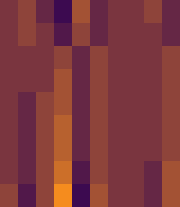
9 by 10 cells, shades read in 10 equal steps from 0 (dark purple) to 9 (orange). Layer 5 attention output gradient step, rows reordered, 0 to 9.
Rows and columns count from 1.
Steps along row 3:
same same up down up down same same up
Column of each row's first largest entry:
5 2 4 4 4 4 4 4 4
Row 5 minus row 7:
0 0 0 -1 0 0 0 0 0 0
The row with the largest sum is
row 9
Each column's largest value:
4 4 4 9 5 5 3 3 4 5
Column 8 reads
3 3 3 3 3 3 3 3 3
